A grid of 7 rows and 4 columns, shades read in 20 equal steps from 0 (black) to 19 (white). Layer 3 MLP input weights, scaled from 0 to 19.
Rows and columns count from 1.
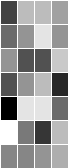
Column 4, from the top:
12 11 15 3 8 14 13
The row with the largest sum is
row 2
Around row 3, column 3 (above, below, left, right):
17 14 6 15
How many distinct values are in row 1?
3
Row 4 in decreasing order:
14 11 6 3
